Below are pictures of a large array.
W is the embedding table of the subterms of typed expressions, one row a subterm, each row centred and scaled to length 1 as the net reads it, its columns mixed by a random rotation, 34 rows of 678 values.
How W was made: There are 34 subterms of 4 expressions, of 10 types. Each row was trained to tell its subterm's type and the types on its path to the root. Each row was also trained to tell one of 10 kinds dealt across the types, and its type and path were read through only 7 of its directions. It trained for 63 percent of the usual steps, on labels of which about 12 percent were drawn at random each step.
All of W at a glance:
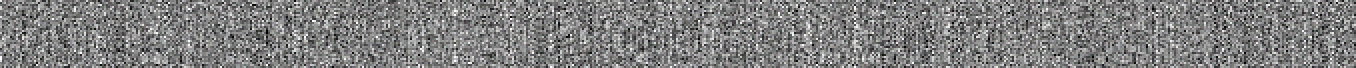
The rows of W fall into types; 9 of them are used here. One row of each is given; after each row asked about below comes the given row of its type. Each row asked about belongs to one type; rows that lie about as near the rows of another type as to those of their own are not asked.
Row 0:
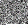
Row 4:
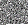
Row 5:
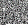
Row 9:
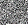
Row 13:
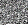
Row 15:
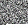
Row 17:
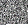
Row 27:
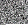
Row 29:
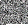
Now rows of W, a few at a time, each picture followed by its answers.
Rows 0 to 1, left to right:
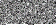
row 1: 17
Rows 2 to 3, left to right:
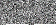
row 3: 9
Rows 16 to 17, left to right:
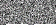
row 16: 13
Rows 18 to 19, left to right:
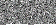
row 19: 17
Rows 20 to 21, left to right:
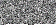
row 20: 4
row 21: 15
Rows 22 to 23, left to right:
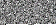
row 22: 4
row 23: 4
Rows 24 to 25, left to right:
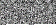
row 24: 17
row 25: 17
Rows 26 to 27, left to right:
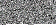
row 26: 13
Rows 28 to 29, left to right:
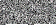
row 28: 13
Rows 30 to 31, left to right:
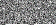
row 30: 13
